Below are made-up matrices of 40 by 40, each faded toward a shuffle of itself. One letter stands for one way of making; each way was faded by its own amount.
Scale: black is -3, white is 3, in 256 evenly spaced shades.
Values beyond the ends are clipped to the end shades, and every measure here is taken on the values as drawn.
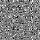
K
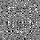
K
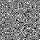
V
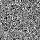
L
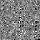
K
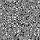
V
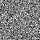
L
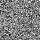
L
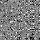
K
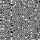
V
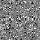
K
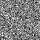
L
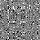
V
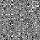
K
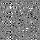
K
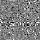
K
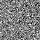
L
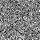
L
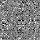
K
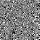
K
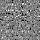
K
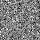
L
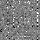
V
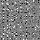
V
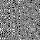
V
